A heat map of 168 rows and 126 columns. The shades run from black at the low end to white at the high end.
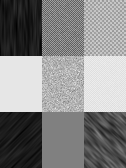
It is made of 3 by 3 panels. Panel 1,1: very low, streaked downward, faint in contrast. Panel 1,2: middling, checkered, strong in contrast. Panel 1,3: high, checkered. Panel 2,1: very high, flat. Panel 2,2: high, fine-grained. Panel 2,3: very high, checkered, faint in contrast. Panel 3,1: very low, slanting up to the right, faint in contrast. Panel 3,2: middling, flat. Panel 3,3: low, slanting down to the right.
